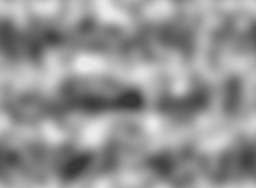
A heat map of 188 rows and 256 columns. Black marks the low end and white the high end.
Odd rows or columns: none. Grain: smooth. Stripes: horizontal, repeating 3 times.
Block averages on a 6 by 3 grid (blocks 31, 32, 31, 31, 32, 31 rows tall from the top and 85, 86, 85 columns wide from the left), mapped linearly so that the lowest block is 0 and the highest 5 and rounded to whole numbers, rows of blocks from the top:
454 / 022 / 554 / 112 / 344 / 021
